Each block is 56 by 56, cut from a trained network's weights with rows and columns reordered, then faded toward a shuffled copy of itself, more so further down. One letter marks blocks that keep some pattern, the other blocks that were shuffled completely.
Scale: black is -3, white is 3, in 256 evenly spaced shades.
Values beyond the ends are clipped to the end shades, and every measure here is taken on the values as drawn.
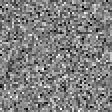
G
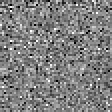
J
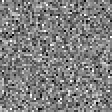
G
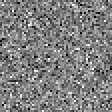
G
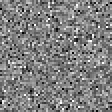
G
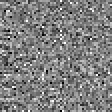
J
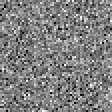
G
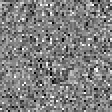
J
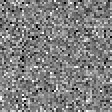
J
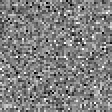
G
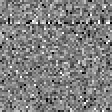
J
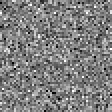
G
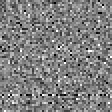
J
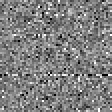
J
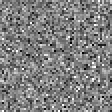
J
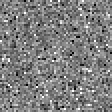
G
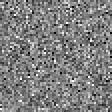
G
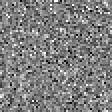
G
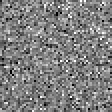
G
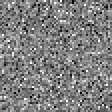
G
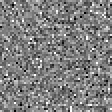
G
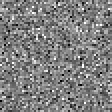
G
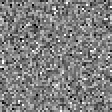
J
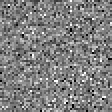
J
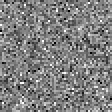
G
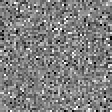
J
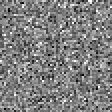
G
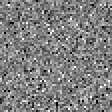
G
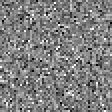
G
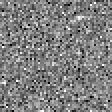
G
